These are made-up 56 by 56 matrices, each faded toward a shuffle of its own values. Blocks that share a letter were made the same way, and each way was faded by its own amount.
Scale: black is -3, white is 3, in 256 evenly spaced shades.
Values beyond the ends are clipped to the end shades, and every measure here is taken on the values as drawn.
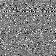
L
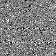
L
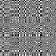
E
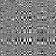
E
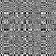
E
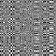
E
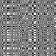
E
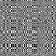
E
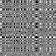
E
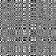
E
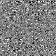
L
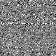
L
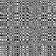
E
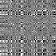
E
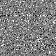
L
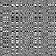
E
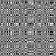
E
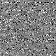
L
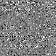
L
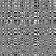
E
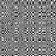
E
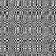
E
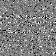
L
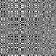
E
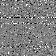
L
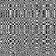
E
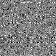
L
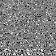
L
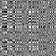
E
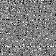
L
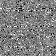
L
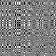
E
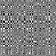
E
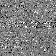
L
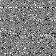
L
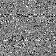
L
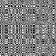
E
